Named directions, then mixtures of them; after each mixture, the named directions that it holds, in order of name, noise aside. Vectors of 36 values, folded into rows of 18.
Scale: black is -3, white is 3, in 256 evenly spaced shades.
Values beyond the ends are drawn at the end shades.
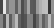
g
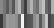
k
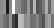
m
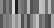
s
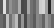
g, k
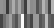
k, m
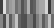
g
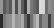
k, s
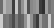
k, s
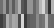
g, k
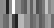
m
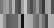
k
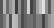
g, s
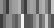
k, m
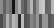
k, m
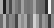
g, s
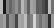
g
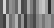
g, k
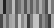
g, s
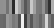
k, s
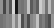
s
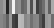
m
